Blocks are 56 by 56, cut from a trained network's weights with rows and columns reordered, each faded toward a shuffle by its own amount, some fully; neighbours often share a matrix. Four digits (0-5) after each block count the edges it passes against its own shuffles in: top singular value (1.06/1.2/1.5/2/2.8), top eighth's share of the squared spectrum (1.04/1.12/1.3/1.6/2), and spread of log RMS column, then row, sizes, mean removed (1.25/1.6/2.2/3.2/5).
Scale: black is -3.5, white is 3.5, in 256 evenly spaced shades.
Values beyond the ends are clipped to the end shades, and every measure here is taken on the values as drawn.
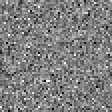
0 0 0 0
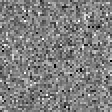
0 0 0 0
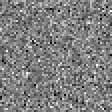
0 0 0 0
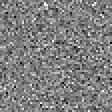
0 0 0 0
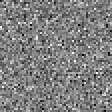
0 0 0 0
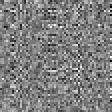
4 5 3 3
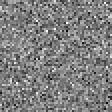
1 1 0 0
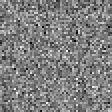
2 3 0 0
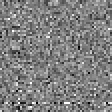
3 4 2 2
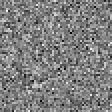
1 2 0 0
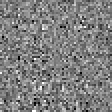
3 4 2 1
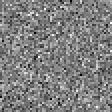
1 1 0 0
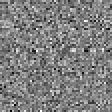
3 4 0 2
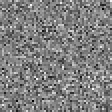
2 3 0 1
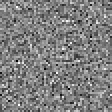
2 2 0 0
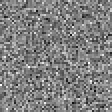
1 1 0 0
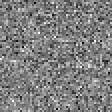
2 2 0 1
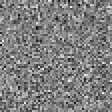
3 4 1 2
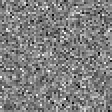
1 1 0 0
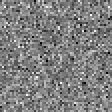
1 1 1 1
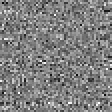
3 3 0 2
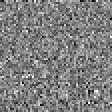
3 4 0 2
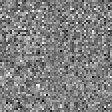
3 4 2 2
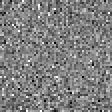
2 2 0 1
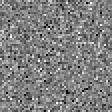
0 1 0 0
